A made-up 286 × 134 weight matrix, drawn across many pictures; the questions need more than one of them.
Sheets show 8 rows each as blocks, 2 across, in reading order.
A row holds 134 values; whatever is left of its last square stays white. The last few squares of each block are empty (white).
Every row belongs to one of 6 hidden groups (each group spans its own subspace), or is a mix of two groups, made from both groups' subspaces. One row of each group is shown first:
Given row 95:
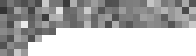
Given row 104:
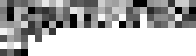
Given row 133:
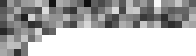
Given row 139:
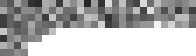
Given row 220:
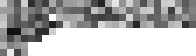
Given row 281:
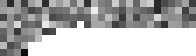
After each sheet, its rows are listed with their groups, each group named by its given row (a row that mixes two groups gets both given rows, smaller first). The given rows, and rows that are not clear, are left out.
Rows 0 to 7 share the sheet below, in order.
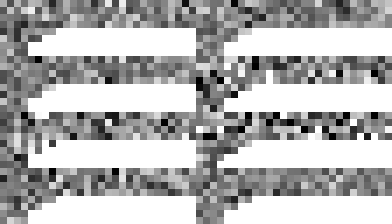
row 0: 95
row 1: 139
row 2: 139
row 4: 220
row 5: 281
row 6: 95
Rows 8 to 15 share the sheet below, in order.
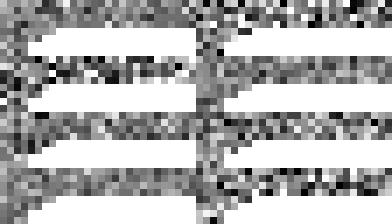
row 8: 95
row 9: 281
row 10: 139
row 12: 220
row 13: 104
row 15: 133
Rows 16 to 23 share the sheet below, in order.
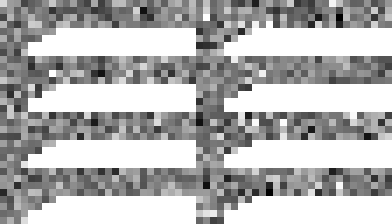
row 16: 139
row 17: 104
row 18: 220
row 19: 139
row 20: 281
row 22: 104
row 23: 104
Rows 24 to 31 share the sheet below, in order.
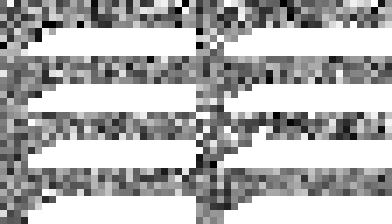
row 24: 281
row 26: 281
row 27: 104
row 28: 104
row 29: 139
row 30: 281
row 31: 220
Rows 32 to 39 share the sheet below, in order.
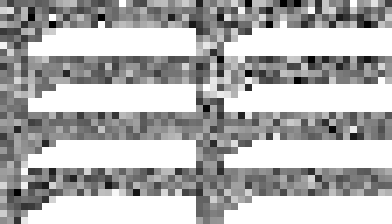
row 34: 220
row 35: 220
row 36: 104
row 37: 281
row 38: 220 and 281
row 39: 104 and 220
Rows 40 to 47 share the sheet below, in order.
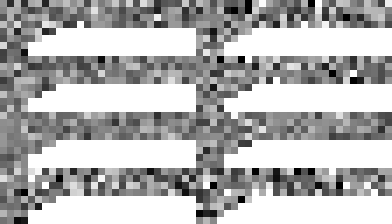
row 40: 281
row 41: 95
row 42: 104
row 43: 281
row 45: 139
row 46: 95
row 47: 104
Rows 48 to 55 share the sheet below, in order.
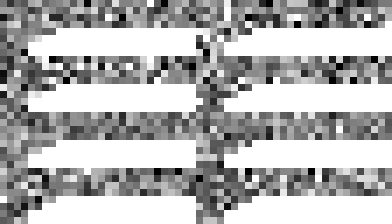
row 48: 281
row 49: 220
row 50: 139 and 281
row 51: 281
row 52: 95
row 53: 104
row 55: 95
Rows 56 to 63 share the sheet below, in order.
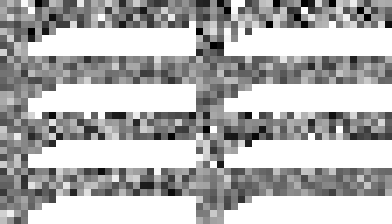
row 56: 220
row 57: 220
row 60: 139
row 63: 220
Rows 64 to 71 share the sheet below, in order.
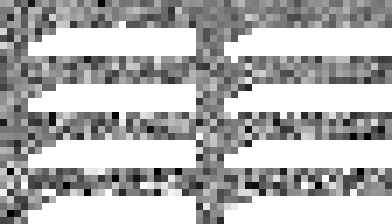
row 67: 139
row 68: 95
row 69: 139
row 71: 281
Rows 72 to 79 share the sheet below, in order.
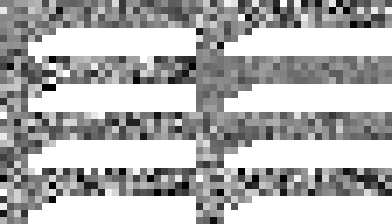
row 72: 95
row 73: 139
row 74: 139
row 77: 104
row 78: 139
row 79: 95
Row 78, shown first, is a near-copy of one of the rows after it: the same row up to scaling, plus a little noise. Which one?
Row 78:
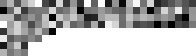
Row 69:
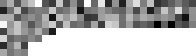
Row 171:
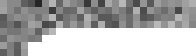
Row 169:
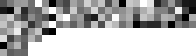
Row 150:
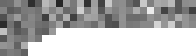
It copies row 69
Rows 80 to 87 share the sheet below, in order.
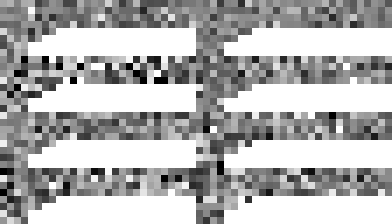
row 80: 220
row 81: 281
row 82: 281
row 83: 139
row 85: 104
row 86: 104 and 139
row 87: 220
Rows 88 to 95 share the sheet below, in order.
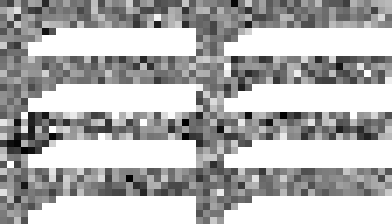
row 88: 104 and 281
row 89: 139
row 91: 220
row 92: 220
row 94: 104 and 281
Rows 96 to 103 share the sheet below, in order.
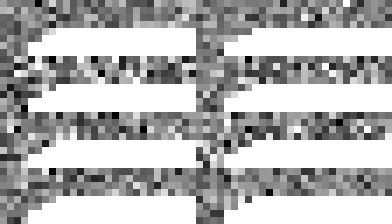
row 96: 139
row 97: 281
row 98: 104
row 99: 281
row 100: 104
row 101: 220
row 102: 281
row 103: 220
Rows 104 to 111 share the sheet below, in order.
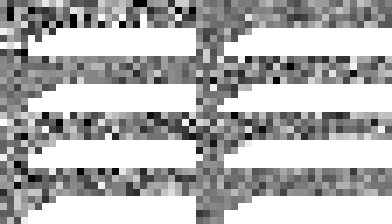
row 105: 220
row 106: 281
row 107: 281
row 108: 95
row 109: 139
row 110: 104
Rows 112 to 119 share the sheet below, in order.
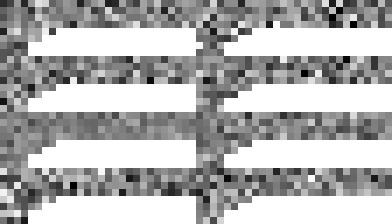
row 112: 220
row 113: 281
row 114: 220 and 281
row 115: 281
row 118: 104
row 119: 104
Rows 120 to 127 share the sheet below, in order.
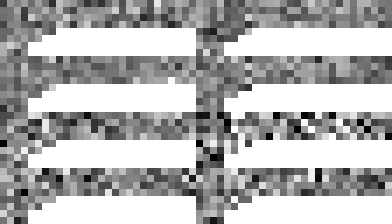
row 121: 220
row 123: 139
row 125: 220
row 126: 95
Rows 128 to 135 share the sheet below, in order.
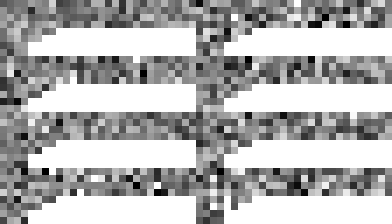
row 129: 220
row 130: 104
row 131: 95
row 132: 95
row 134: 281
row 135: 220
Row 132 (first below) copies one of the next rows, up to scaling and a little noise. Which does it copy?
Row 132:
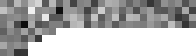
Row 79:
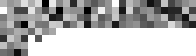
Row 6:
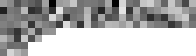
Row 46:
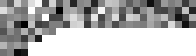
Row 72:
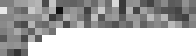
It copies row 46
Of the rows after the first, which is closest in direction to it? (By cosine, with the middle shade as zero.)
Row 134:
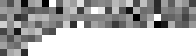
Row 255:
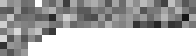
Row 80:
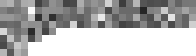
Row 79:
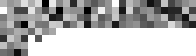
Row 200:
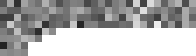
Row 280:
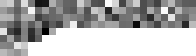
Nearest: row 79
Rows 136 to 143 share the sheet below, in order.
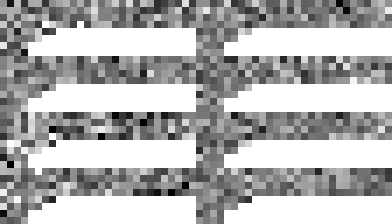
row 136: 281
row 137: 139
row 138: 104
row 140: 220
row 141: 139
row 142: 139
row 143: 139
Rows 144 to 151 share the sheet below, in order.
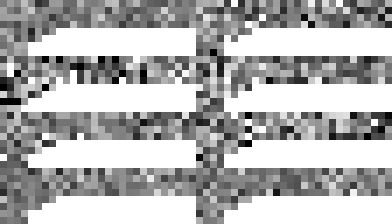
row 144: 220
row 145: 95 and 139
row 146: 104
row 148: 281
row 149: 139
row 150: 139
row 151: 281
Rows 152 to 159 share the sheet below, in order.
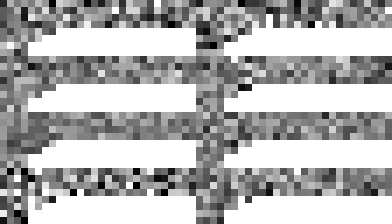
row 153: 104
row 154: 104
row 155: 139
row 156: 220
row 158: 220 and 281
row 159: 104 and 220
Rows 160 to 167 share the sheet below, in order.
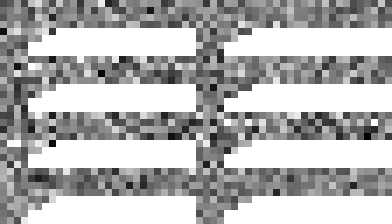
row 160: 139 and 220
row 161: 281
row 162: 104
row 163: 95 and 281
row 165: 104
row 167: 281
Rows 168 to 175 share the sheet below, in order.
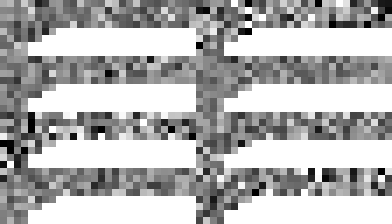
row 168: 220
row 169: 139
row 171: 139
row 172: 220
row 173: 220 and 281
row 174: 95 and 220
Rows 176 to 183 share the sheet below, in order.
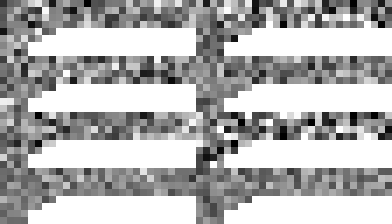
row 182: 139
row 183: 104
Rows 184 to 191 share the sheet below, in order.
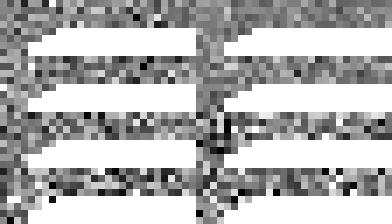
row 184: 281
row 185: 220
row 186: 220 and 281
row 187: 104
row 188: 139
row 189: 220
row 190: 220
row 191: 281
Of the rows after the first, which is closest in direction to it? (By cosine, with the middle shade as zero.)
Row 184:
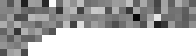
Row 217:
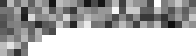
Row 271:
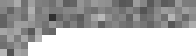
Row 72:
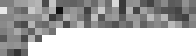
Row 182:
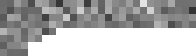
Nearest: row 72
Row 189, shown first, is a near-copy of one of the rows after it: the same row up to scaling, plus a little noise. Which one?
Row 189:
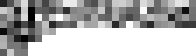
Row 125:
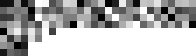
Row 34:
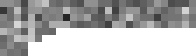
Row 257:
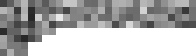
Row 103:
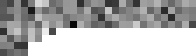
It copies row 257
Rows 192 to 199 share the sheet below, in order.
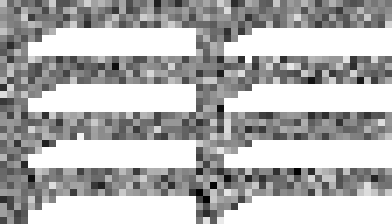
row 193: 220
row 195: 281
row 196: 281
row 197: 220
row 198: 220
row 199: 104
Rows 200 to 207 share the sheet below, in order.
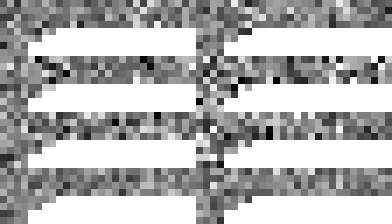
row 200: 281
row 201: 139
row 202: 139
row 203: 281
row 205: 104
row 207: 104
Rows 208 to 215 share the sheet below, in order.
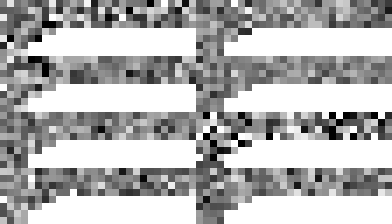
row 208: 281
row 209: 139
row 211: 220
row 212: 220
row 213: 281
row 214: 220
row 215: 104
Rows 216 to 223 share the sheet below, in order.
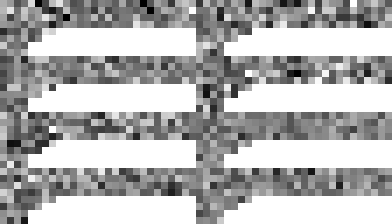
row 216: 139
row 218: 220
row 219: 220
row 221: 281
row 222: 104
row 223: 104
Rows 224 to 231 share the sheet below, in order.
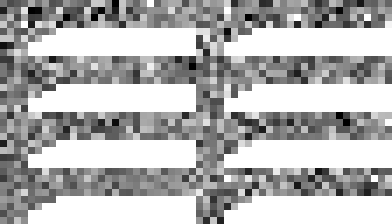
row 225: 220
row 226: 139
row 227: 220
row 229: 139
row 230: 95
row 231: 104
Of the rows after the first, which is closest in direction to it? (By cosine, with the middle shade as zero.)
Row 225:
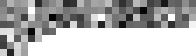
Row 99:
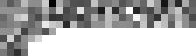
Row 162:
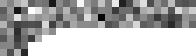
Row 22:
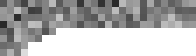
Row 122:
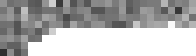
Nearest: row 99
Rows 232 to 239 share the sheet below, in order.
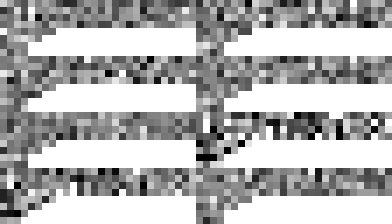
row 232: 220
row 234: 281
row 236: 104
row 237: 104
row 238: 104
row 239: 95
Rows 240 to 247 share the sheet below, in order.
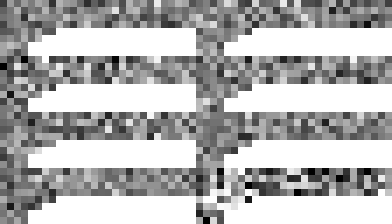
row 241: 139
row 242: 95 and 220
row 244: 95 and 281
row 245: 281
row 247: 220
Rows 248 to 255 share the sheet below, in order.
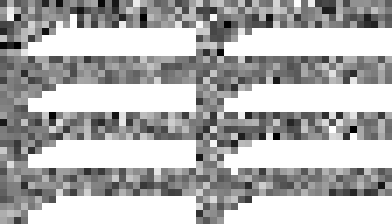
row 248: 104
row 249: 104
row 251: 281
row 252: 95
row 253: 281
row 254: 133
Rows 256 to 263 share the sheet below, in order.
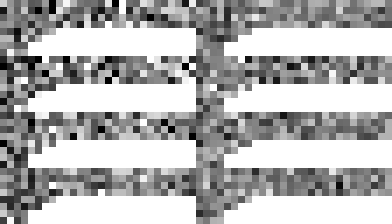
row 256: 95
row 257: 220
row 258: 95
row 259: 220 and 281
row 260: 220
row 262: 220
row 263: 104
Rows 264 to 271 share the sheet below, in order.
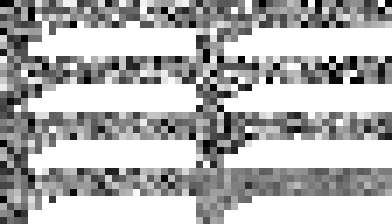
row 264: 220
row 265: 95
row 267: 281
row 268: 220
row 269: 220
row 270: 220
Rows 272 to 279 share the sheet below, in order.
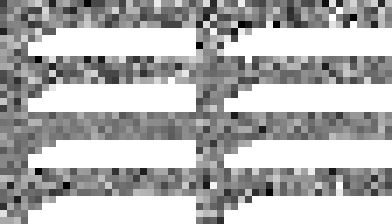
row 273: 281
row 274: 139
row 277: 139
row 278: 139
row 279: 104
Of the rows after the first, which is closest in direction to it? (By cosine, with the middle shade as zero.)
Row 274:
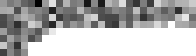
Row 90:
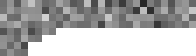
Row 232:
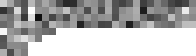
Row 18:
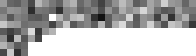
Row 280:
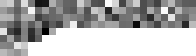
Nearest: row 18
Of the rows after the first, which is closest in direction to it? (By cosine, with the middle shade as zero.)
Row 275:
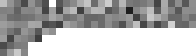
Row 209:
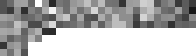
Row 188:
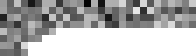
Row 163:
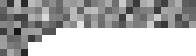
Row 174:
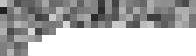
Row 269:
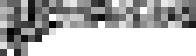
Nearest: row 163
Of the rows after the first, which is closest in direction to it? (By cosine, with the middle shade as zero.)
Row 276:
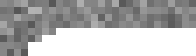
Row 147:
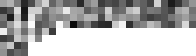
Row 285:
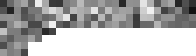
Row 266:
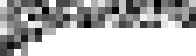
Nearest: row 285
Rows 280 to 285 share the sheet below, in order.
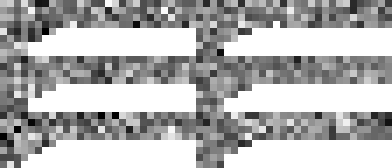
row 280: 220
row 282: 220
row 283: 104
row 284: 104
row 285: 139
